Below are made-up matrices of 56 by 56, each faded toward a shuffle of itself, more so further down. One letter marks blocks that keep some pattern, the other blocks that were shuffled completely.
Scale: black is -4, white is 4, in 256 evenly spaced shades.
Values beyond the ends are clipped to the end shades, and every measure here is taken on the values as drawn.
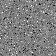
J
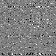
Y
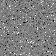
J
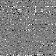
Y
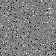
J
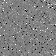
J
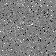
J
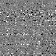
Y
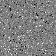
J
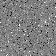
J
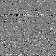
Y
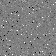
J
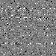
Y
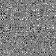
Y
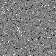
J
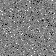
J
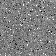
J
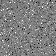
J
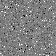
J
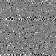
Y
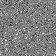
J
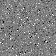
J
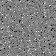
J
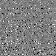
Y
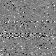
Y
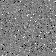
J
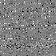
Y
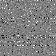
Y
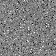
J
